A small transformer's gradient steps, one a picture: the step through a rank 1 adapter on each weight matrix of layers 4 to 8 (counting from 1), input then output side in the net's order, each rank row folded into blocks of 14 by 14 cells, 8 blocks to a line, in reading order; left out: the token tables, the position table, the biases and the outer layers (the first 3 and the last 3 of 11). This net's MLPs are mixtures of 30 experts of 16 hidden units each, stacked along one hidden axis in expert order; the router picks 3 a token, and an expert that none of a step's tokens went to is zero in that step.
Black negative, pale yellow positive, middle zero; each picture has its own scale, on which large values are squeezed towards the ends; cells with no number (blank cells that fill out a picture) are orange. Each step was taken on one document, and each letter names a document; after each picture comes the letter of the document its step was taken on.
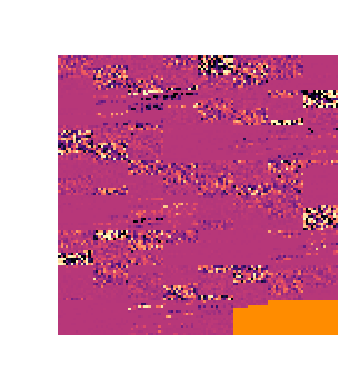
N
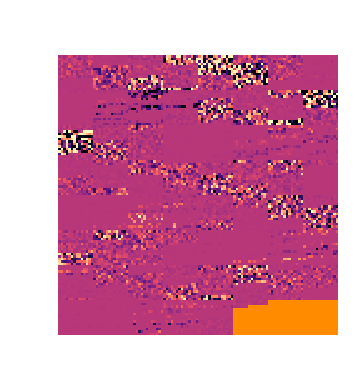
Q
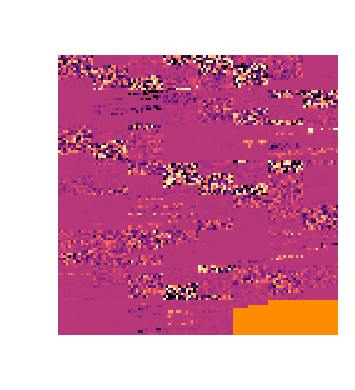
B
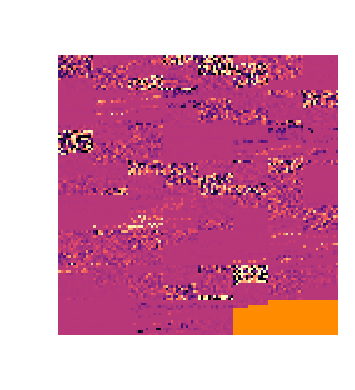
Q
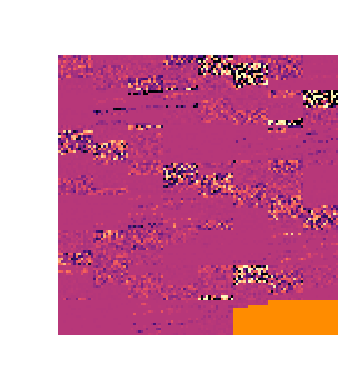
Q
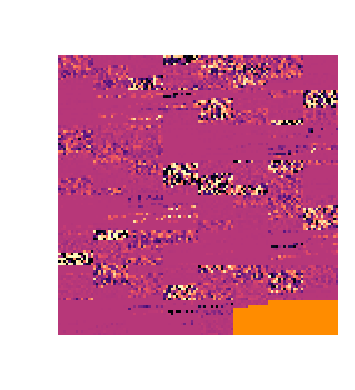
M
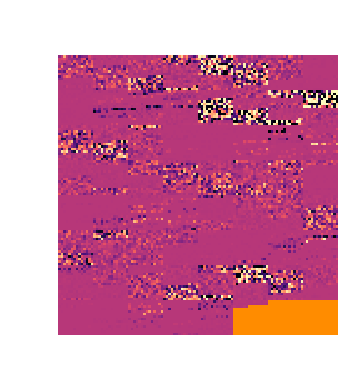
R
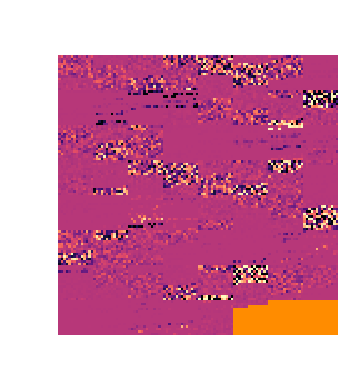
Q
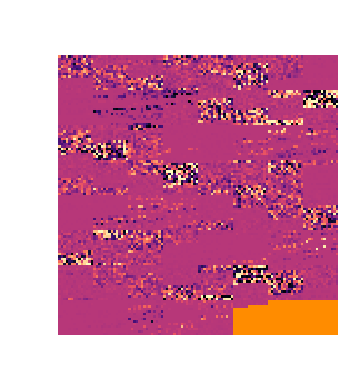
R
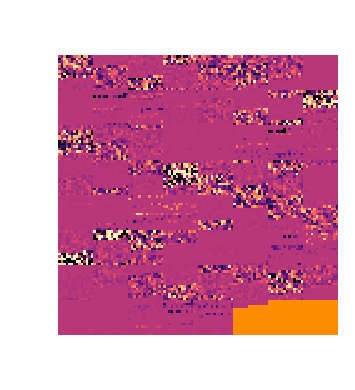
M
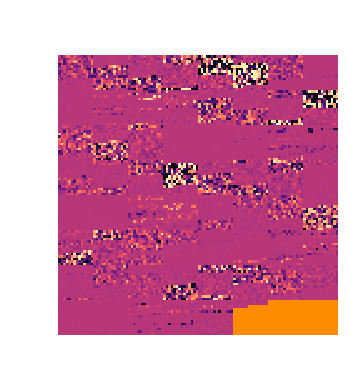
N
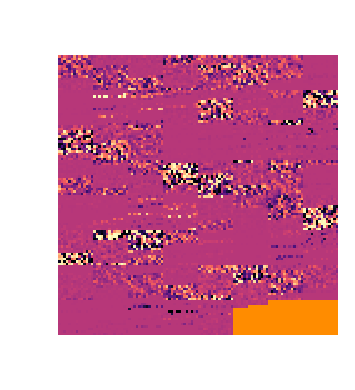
M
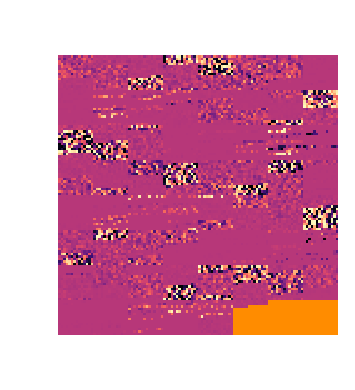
M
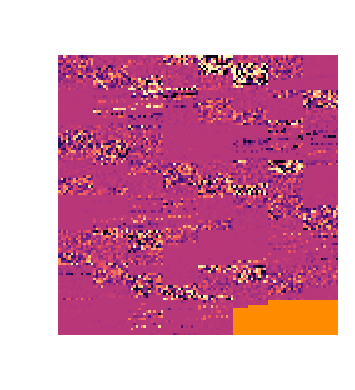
R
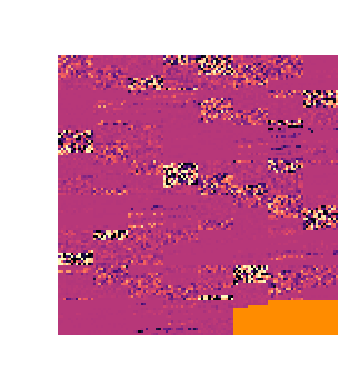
Q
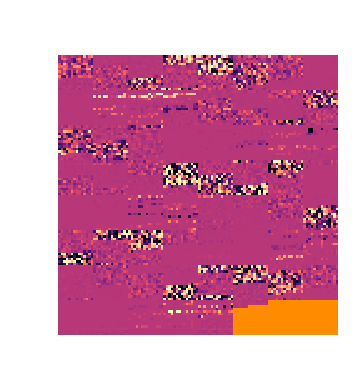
M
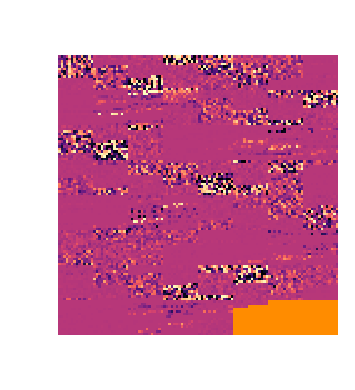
B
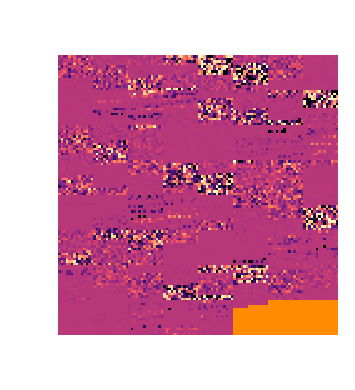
R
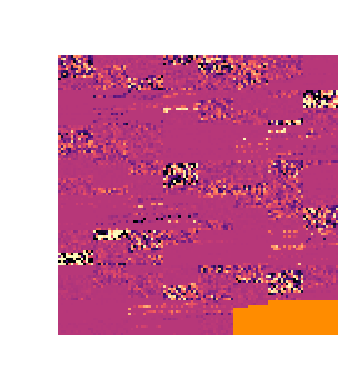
M
